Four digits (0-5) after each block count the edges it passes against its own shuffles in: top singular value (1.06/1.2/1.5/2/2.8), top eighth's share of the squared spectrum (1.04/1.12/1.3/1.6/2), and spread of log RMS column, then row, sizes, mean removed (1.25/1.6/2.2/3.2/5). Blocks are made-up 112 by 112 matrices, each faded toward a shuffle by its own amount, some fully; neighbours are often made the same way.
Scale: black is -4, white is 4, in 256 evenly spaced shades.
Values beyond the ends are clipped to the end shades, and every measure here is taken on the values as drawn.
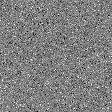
0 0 0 0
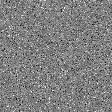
0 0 0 0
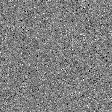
2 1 0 0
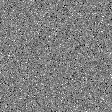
0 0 0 0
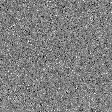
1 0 0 0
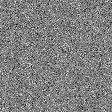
2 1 0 0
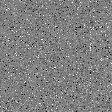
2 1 1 1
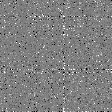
2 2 2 2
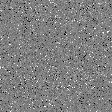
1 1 1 1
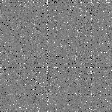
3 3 2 2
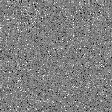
3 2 1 1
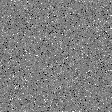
0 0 0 0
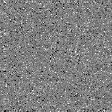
4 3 1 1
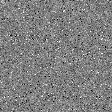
1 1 0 1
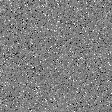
1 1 0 0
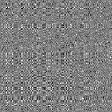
5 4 3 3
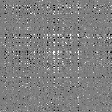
5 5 3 3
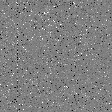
2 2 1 0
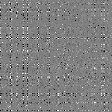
5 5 3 3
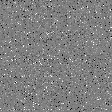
3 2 0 1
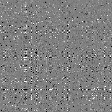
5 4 3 3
